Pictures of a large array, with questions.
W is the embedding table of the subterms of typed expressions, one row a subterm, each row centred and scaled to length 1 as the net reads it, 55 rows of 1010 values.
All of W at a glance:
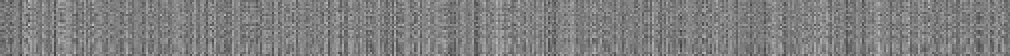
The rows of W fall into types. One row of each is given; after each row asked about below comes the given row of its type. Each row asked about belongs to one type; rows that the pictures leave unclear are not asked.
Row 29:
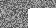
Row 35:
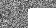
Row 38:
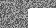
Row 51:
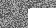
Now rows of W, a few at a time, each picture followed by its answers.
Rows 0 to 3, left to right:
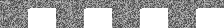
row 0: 38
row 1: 35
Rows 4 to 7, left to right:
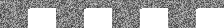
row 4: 35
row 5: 29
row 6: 35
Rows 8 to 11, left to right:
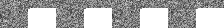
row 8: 35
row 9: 29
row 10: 35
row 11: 38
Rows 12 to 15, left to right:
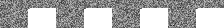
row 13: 51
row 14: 29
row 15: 38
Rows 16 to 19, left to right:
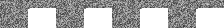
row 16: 38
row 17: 51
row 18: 38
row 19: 29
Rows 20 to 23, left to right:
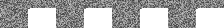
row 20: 29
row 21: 51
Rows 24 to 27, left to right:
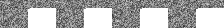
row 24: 38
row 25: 35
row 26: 35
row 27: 29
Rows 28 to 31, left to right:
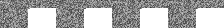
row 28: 35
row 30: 38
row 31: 38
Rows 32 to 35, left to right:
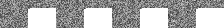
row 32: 51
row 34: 38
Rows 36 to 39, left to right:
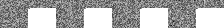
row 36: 35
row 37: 35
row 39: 29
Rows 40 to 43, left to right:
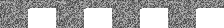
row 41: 38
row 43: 38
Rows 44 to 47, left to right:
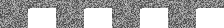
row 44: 51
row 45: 38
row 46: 51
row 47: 38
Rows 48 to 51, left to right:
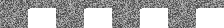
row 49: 51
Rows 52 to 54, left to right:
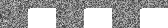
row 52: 35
